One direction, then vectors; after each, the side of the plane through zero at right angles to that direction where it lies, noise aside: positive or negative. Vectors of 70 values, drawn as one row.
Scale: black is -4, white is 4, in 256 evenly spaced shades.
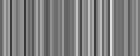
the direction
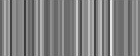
positive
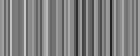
negative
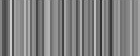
negative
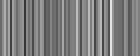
positive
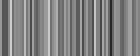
negative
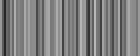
negative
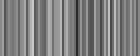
negative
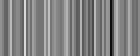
negative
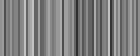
negative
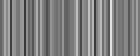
positive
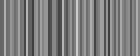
positive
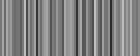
negative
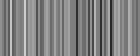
negative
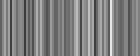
positive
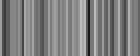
negative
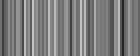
negative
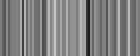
negative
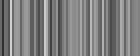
negative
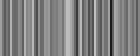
negative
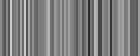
negative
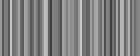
negative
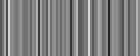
positive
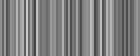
positive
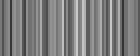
positive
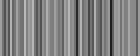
negative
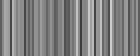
positive
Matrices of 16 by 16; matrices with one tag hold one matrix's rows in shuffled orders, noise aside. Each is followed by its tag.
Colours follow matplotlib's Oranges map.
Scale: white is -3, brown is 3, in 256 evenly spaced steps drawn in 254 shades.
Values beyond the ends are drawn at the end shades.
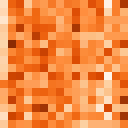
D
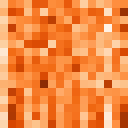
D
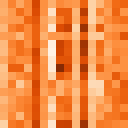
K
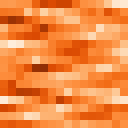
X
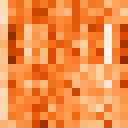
D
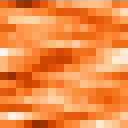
X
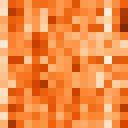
D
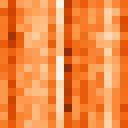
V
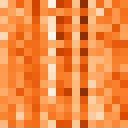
K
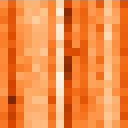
V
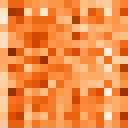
D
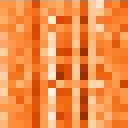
K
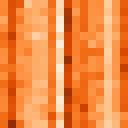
V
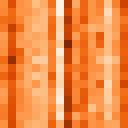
V
